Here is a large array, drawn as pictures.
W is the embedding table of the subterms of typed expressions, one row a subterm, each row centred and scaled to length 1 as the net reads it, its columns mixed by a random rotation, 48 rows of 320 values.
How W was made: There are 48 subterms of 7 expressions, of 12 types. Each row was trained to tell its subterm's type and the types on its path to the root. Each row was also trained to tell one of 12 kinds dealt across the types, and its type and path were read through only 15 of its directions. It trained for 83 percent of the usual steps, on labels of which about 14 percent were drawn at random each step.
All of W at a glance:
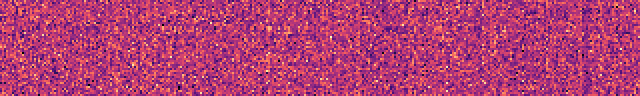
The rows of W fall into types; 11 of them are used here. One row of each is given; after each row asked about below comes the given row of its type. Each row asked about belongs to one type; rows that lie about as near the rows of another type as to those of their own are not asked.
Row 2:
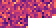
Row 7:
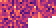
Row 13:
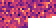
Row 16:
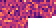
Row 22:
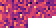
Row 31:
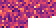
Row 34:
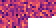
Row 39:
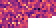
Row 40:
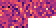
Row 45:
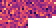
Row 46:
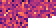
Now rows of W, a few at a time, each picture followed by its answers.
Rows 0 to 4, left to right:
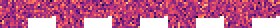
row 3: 31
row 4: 45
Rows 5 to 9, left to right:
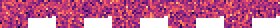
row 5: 46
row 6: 45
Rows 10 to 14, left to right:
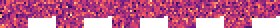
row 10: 34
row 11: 40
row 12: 7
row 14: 13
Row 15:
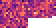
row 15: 46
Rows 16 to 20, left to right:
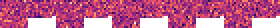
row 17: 7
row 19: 2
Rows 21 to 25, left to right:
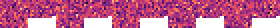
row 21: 40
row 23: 40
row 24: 31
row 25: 2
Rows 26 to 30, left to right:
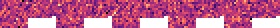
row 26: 46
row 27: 13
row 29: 34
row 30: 34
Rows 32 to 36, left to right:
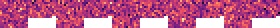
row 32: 7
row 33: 45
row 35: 2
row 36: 22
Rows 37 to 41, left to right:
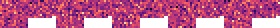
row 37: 45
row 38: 34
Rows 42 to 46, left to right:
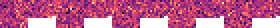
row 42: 39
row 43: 7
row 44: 46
